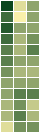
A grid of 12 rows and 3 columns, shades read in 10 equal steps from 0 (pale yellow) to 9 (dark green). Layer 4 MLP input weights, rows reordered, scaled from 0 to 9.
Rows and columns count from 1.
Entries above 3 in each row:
2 2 3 2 2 3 1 3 3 1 1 2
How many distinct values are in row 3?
2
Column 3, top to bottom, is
4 4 4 5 6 4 3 4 6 2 3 5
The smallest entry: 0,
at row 2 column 2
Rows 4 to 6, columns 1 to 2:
7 3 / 6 3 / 6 4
